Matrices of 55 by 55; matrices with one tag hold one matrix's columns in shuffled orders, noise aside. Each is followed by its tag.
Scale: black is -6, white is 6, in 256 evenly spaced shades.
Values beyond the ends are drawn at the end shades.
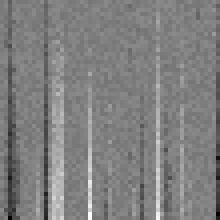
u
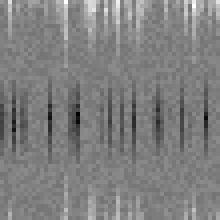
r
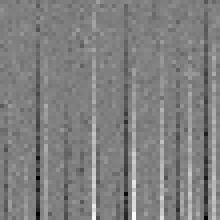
u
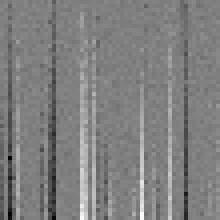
u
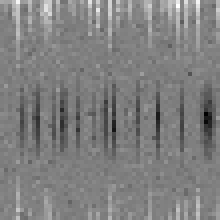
r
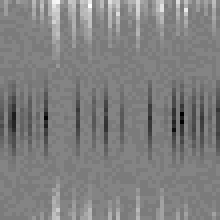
r
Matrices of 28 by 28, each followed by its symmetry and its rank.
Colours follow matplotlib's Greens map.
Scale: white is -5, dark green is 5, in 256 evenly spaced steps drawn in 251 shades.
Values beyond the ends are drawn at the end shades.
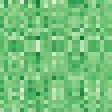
neither, rank three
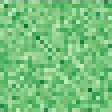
symmetric, full rank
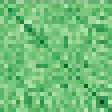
symmetric, rank five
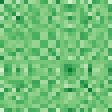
symmetric, rank three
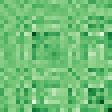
symmetric, rank three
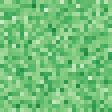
neither, full rank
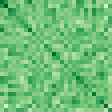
symmetric, rank five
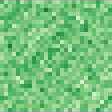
symmetric, full rank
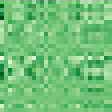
neither, rank three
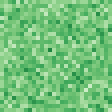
symmetric, full rank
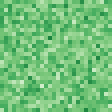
neither, full rank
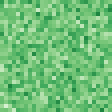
neither, full rank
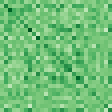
symmetric, rank five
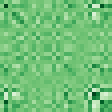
symmetric, rank three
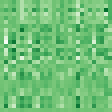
neither, rank three
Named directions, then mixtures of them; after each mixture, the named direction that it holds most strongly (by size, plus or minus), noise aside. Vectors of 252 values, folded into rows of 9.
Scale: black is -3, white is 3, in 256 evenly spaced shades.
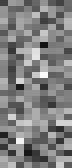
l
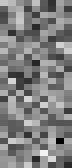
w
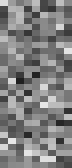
w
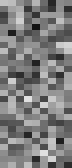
w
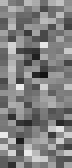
l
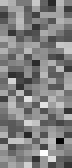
w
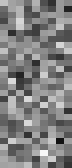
w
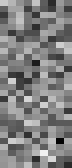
w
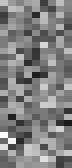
l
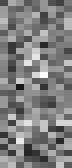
l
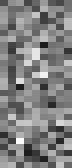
l
